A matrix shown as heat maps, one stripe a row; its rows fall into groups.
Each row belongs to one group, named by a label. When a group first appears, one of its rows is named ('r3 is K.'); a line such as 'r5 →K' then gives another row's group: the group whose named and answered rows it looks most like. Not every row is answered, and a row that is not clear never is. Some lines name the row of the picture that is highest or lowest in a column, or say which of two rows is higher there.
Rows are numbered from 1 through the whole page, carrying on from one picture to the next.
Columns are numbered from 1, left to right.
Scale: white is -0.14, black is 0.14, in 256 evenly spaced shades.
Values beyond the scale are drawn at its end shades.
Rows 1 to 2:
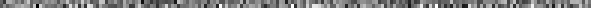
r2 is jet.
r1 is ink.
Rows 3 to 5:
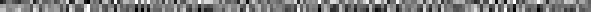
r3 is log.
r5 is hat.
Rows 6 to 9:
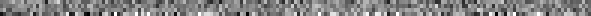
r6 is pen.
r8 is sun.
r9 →log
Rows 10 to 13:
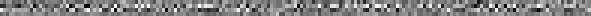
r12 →hat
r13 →pen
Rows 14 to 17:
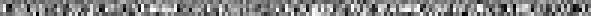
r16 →sun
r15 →sun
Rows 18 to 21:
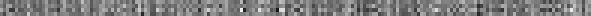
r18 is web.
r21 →ink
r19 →ink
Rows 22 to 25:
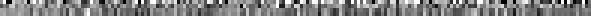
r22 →sun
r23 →pen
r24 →hat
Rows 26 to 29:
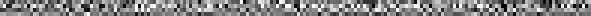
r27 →sun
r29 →hat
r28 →log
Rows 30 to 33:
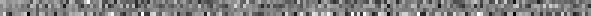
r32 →jet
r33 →sun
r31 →pen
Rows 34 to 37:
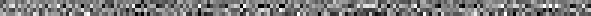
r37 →hat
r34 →ink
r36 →web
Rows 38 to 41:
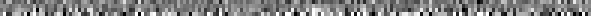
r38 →ink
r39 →jet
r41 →sun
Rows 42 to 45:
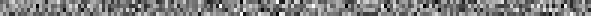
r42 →pen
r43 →jet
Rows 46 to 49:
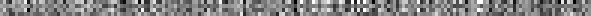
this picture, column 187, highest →46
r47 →hat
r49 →web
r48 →sun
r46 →sun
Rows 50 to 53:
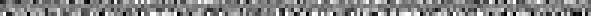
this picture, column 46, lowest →50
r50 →log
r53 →sun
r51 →ink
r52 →pen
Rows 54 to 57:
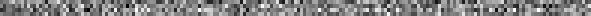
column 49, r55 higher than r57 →No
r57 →web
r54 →pen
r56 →log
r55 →web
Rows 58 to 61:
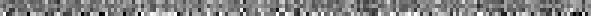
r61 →sun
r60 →web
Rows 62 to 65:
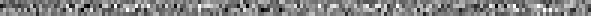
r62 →web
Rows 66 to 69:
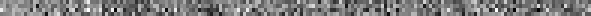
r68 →hat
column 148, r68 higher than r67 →No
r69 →pen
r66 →hat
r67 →jet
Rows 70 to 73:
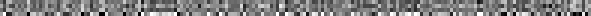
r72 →ink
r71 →web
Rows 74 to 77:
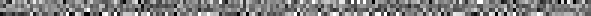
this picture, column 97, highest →76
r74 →sun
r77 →log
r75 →ink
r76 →hat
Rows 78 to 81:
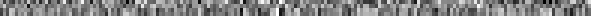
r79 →sun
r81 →pen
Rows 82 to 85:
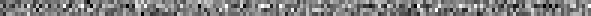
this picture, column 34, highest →83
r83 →web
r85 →ink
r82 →log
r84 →jet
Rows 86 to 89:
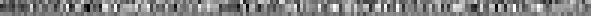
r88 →log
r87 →log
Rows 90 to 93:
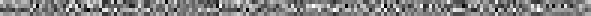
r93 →hat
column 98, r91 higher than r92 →No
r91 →jet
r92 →log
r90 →hat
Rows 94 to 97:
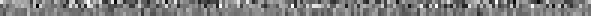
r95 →jet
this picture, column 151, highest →95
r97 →ink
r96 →ink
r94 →hat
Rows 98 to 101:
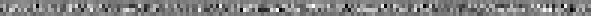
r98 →jet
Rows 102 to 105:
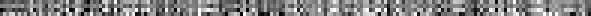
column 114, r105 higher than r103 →No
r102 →log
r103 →pen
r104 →log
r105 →pen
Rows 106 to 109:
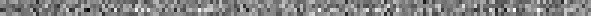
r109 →jet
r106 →jet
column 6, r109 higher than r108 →No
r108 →log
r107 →web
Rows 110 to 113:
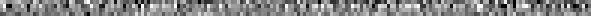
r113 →log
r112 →sun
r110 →hat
